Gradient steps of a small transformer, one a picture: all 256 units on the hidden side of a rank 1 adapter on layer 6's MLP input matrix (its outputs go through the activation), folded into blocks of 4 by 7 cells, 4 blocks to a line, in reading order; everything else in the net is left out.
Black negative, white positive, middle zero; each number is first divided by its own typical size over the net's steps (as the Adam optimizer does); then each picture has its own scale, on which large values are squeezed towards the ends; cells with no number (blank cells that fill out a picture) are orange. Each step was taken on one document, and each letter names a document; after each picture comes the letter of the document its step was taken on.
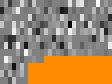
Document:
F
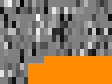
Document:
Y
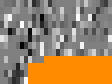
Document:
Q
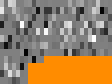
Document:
F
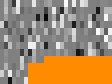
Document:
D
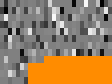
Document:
D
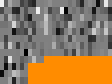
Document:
F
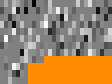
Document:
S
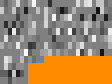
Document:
S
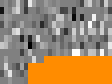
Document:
S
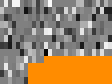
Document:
D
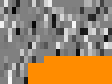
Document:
D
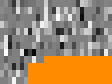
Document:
Y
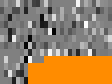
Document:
Q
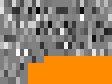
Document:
F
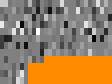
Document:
F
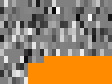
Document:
Q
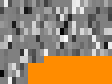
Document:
Y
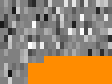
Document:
S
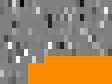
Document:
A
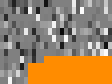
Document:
Y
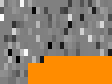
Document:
A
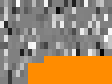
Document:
D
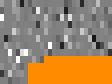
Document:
A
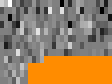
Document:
F
